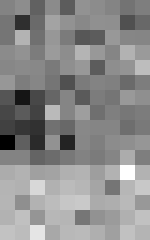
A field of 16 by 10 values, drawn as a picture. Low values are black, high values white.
Seam: horizontal, 70% of the way down, the bottom part higher. Stripes: none. Ninth with the lowest average: middle left. Odd patch: lower, in the middle left.
